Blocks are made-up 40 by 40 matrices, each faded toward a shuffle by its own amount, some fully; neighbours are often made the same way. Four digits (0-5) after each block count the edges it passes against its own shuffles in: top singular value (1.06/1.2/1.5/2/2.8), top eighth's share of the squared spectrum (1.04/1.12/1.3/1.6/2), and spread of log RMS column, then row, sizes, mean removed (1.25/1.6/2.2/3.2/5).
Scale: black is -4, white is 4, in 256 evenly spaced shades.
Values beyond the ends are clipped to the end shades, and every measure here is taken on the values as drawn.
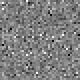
1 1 0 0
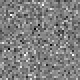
0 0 0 0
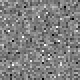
0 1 0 0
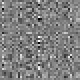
3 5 3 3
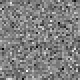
1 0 0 0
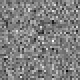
3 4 2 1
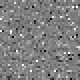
1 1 0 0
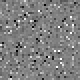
1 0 0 0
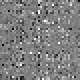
3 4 2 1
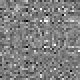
3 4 1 2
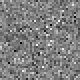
0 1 0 0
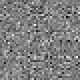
3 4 1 2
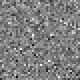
0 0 0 0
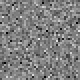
0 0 0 0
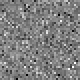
0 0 0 0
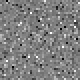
0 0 0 0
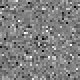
3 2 0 0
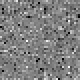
2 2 0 0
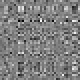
4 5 3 3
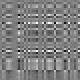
5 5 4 4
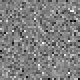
3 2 1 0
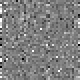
3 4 2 1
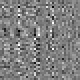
4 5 3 2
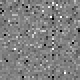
2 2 0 0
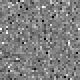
1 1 0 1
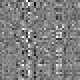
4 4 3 1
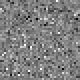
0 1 0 0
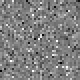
1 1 0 0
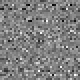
1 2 0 3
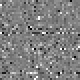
2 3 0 2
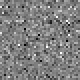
2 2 0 1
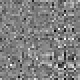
4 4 2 2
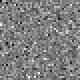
0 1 0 0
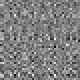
4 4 2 2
